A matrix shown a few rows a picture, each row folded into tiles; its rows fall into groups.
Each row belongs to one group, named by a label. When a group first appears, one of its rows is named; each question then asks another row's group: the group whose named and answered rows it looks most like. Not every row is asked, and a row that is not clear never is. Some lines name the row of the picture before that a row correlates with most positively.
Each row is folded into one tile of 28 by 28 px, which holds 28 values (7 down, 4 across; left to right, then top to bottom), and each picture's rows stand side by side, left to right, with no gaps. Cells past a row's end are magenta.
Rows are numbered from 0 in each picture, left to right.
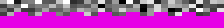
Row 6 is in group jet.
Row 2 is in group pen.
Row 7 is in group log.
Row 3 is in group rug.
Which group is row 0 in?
jet
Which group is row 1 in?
jet
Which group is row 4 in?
rug
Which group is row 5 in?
jet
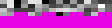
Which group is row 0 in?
pen
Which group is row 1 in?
pen
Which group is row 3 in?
jet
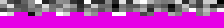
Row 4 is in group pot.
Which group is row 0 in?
pen
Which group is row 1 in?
jet
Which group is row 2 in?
pen
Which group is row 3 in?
pen
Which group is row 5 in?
log
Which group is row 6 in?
pot
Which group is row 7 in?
rug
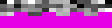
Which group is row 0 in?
pot
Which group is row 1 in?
log
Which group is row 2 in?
pen
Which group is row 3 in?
rug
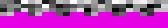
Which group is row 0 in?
pot
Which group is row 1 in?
jet
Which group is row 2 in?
log
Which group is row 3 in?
jet
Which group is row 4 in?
log
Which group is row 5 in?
log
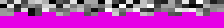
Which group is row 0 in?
rug
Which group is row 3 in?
pot
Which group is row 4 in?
rug
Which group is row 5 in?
pen
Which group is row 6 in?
rug
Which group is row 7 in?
pen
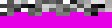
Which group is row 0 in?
log
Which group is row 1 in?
jet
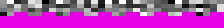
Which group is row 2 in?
log
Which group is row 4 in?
pot
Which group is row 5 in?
pen
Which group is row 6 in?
pot
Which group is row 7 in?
log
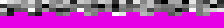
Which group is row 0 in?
log
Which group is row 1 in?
log
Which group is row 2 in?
pot
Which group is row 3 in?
log
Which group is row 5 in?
pen
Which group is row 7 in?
rug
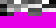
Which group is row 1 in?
rug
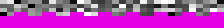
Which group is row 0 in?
jet
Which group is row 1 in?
pot
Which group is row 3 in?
pen
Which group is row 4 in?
rug
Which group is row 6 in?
log
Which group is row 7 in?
rug
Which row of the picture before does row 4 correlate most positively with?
0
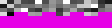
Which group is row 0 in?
rug
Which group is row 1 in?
pot
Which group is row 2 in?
jet
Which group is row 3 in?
pen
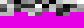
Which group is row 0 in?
pen
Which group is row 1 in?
rug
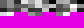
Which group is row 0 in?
pot
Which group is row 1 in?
jet
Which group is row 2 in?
jet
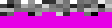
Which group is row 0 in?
log
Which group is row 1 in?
jet
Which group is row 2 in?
rug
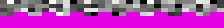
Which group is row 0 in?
pot
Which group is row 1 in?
pot
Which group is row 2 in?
pen
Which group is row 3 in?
log
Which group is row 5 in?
pot
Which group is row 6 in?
log
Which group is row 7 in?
pen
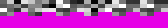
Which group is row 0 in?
pot
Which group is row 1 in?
rug
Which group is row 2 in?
pen
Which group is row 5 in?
pen
